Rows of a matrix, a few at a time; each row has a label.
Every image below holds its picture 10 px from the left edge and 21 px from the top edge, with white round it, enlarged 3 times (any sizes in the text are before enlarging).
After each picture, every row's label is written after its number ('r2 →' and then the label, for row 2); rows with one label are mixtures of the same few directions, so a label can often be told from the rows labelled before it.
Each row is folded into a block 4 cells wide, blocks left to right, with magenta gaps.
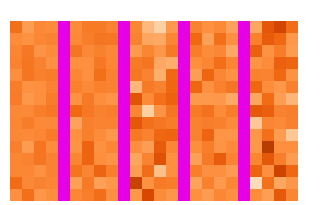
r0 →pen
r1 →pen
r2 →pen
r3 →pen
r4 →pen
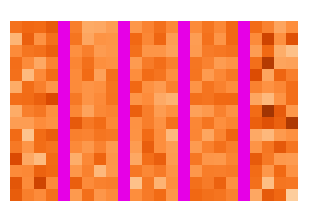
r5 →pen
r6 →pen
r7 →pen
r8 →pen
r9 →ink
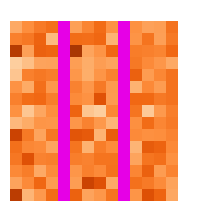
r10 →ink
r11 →ink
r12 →pen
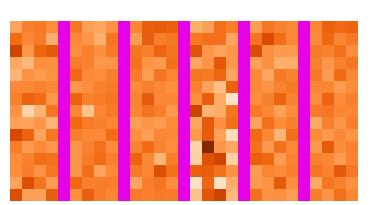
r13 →ink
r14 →pen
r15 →pen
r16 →pen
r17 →ink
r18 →pen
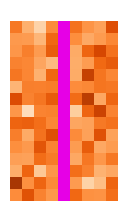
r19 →pen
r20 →ink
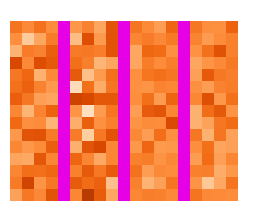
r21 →ink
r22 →pen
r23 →ink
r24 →ink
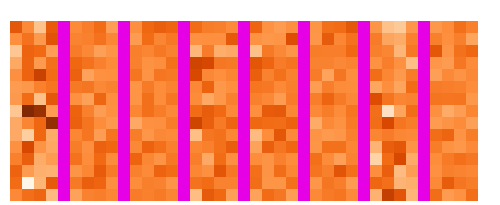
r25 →ink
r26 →ink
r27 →pen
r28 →ink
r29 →ink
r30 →pen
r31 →pen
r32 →ink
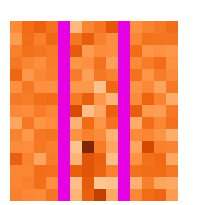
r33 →pen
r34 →pen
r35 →pen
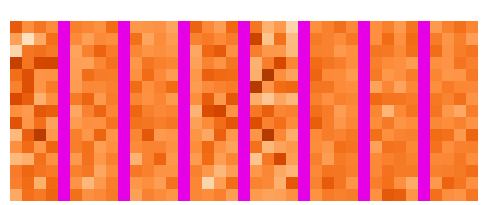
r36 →ink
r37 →ink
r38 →pen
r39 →ink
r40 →pen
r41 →ink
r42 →pen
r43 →ink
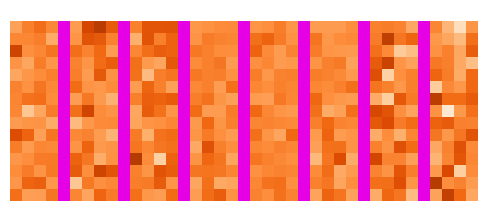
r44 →ink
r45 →pen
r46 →pen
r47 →pen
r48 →ink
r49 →pen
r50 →ink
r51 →pen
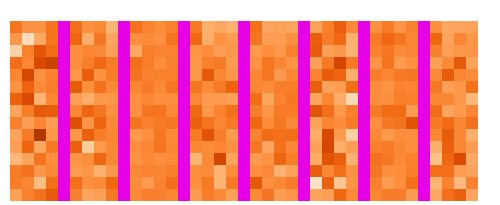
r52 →ink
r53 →pen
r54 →ink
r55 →pen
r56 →pen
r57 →pen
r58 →ink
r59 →pen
